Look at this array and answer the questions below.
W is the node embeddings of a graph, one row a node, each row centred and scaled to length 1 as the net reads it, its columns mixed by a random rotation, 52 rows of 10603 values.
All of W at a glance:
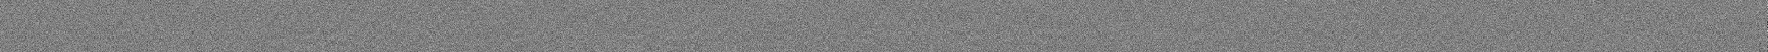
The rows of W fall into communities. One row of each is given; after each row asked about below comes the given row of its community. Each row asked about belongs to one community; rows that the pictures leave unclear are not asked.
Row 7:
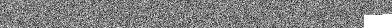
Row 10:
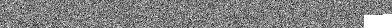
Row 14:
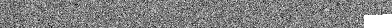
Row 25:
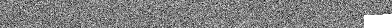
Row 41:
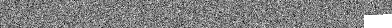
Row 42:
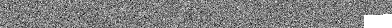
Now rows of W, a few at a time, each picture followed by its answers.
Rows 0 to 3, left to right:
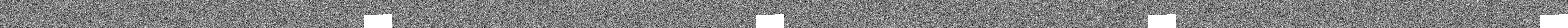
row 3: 41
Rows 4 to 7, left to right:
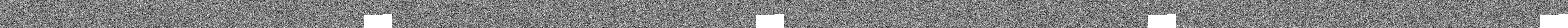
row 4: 25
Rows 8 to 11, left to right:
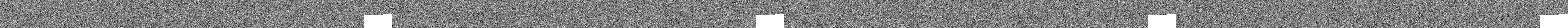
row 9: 41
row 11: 10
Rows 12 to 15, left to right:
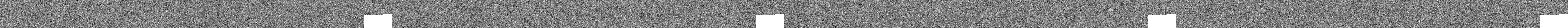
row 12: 7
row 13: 42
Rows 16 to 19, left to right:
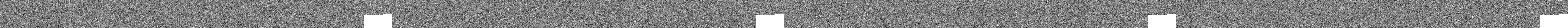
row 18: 41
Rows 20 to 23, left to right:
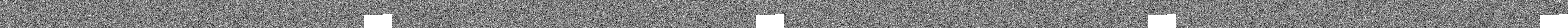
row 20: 10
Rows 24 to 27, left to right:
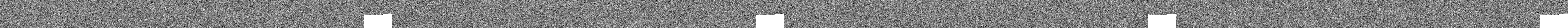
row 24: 14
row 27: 14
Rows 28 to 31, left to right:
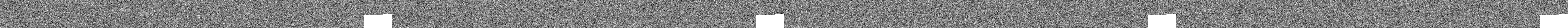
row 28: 42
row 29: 25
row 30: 7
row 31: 42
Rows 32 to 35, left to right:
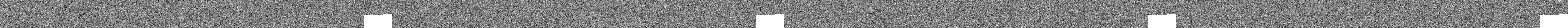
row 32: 42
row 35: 10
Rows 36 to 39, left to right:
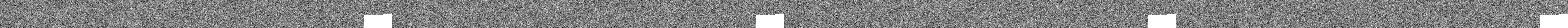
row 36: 14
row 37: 14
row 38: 14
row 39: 25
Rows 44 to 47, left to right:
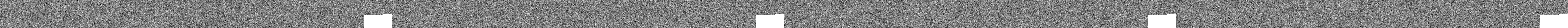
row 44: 7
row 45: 41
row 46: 41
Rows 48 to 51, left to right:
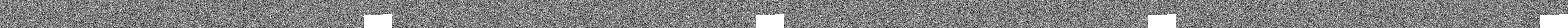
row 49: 14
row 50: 41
